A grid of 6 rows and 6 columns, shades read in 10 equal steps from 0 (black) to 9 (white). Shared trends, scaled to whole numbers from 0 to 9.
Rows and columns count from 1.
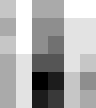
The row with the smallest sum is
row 5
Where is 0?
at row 5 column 3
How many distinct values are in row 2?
4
